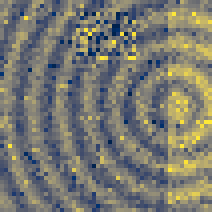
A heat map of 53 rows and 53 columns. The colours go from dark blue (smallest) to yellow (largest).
The right part is higher, past a seam about 80% of the way across. The middle right is the ninth with the highest average. An odd patch, rougher than its surroundings, sits in the top middle. Values change most from cell to cell in the top middle. Concentric rings centre on the middle right.
